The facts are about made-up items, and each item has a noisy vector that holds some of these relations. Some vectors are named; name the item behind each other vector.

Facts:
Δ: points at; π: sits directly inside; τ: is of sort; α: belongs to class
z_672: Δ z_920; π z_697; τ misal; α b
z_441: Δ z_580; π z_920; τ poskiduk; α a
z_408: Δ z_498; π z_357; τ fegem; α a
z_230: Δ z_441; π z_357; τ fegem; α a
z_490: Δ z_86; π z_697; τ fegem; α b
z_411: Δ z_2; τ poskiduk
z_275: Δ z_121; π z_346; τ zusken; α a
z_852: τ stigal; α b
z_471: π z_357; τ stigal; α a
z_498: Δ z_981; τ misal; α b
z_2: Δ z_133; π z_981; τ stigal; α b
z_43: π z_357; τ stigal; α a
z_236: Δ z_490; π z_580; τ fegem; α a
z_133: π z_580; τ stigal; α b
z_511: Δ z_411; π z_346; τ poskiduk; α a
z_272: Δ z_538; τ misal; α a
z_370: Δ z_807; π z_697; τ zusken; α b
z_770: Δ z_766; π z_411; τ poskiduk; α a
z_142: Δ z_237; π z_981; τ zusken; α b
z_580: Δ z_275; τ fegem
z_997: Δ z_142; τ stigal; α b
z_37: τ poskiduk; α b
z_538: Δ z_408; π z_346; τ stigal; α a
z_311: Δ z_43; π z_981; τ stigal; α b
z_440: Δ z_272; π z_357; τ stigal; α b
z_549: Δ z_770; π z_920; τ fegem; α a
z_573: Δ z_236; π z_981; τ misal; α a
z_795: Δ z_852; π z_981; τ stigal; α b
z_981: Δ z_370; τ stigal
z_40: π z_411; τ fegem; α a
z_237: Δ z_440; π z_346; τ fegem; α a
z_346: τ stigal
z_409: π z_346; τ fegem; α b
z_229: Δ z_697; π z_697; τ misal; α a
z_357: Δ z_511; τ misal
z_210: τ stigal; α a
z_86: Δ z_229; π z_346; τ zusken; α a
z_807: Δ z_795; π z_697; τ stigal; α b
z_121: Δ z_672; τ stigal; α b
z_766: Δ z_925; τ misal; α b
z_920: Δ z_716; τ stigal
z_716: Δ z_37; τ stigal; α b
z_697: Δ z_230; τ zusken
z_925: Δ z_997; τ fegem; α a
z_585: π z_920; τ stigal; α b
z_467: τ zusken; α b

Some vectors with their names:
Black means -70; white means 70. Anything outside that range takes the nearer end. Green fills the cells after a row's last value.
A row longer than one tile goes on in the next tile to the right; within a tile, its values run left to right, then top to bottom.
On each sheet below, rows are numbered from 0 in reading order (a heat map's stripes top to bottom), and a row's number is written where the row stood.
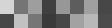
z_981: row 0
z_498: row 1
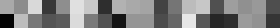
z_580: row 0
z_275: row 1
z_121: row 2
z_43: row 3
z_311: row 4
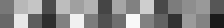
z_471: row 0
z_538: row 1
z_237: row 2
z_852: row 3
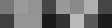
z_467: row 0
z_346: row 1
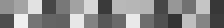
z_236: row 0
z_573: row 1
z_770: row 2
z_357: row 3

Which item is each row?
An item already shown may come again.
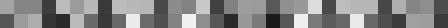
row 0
z_370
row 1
z_920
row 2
z_770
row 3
z_272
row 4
z_37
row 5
z_549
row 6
z_770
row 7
z_807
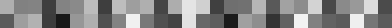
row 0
z_142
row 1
z_672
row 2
z_538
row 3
z_441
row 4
z_409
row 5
z_925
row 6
z_549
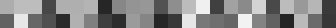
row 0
z_511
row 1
z_697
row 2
z_585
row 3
z_230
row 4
z_925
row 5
z_920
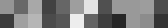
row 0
z_766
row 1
z_40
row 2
z_716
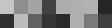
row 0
z_411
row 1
z_697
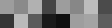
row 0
z_346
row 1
z_490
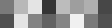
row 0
z_229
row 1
z_538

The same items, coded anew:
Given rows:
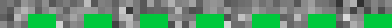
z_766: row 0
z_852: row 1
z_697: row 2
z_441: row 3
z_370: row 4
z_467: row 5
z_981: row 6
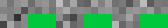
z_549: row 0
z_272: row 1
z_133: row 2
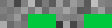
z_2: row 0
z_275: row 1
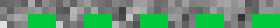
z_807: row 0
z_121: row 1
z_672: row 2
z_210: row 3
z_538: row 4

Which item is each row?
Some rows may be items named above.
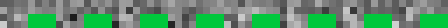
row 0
z_370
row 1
z_236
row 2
z_357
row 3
z_511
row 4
z_142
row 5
z_580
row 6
z_697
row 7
z_121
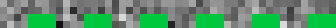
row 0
z_230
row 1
z_411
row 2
z_346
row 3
z_770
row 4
z_409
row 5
z_490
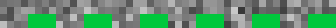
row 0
z_498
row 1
z_37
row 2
z_37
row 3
z_441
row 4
z_697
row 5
z_920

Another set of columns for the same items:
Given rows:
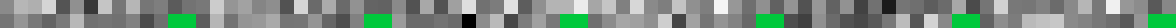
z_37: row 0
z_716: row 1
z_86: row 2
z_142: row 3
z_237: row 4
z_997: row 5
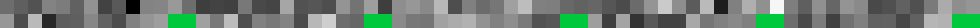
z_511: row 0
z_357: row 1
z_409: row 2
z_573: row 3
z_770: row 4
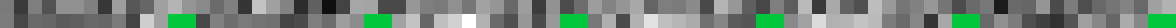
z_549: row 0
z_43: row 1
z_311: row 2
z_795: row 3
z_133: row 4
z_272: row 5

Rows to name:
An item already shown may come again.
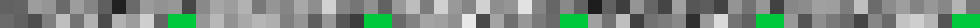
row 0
z_346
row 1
z_467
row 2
z_142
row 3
z_357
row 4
z_697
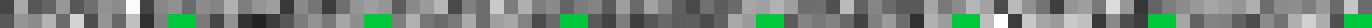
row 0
z_766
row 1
z_441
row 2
z_672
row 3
z_770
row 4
z_538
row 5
z_370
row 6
z_697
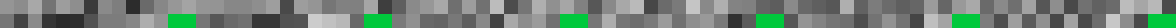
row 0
z_441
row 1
z_580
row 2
z_920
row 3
z_672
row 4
z_538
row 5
z_411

